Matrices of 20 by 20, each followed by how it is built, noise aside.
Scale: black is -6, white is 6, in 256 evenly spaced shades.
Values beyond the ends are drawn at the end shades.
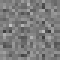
low rank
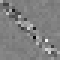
banded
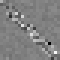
banded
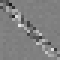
banded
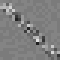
banded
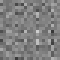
low rank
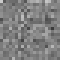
low rank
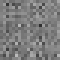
low rank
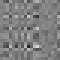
low rank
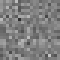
low rank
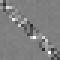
banded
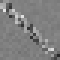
banded
